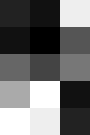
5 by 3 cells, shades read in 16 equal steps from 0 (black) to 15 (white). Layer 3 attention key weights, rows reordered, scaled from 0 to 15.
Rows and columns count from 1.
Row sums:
17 6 17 26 31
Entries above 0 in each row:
3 2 3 3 3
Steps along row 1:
down up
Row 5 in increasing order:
2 14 15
